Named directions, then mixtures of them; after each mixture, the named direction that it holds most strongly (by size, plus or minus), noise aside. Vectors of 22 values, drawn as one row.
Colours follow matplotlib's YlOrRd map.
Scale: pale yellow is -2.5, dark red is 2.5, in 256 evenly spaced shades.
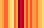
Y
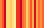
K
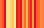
K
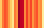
Y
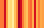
K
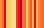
K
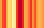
K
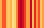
K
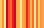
K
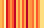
K
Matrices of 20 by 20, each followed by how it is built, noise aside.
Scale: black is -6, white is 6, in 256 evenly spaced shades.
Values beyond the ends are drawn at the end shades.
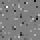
sparse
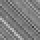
Toeplitz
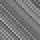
Toeplitz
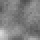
smooth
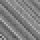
Toeplitz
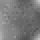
smooth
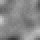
smooth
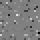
sparse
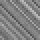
Toeplitz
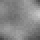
smooth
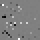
sparse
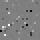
sparse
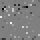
sparse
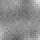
smooth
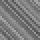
Toeplitz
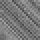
Toeplitz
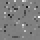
sparse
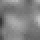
smooth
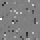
sparse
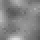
smooth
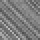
Toeplitz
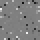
sparse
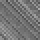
Toeplitz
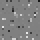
sparse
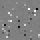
sparse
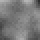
smooth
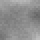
smooth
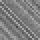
Toeplitz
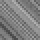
Toeplitz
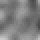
smooth
